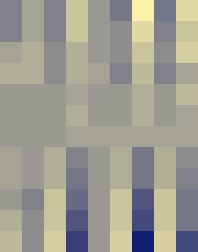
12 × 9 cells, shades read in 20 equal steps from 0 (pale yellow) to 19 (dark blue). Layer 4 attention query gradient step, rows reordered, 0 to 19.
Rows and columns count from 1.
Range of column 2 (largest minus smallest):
4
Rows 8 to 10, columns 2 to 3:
8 6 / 8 6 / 10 4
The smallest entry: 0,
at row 1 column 7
